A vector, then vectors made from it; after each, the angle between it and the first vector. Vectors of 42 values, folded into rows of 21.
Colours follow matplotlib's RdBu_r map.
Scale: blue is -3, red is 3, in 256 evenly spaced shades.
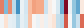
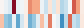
orthogonal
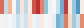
nearly parallel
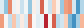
partly aligned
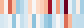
partly aligned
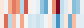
orthogonal
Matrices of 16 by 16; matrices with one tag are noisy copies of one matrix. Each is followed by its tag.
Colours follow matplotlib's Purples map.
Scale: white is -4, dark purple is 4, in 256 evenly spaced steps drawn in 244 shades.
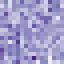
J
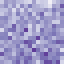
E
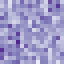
J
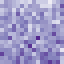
E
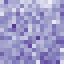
E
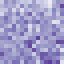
E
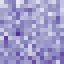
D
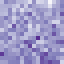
E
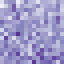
D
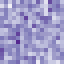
J
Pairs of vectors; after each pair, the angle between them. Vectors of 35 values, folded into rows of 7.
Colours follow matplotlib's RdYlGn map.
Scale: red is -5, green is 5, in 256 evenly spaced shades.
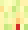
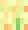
nearly opposite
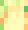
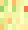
partly opposed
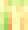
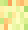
partly opposed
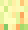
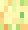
nearly opposite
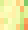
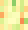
partly opposed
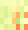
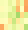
partly opposed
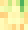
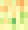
partly opposed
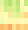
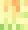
nearly opposite
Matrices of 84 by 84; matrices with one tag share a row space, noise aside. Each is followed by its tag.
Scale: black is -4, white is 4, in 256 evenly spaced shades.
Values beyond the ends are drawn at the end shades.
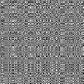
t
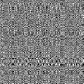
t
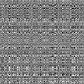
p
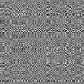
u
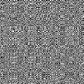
t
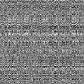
p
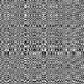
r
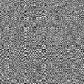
r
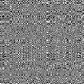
u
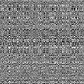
p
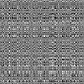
p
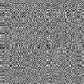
u
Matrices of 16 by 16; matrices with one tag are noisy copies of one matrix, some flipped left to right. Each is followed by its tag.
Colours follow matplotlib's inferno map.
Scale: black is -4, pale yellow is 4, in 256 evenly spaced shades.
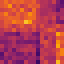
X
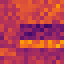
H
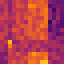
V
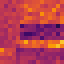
H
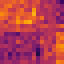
X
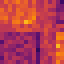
X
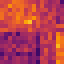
X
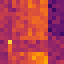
V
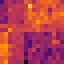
X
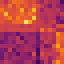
X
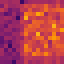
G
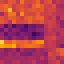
H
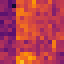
V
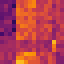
V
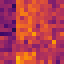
V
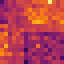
X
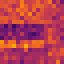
H
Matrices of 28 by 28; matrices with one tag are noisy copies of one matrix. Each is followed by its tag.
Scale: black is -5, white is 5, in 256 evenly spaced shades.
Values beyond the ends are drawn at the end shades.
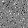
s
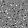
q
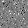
s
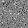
s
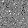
s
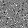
q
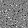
q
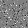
q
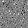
s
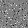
q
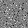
q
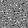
q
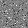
q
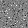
q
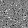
q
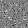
q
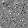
s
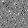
s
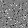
q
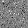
s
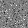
q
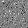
s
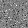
q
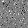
s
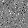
s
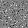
q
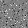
q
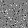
q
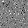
s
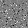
q
